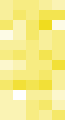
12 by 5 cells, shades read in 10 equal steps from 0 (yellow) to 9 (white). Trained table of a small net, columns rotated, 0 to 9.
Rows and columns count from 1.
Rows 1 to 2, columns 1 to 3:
5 4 4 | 5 3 4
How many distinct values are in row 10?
4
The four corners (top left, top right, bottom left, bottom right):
5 6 6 3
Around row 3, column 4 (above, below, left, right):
2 5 3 8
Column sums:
63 59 45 40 55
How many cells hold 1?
3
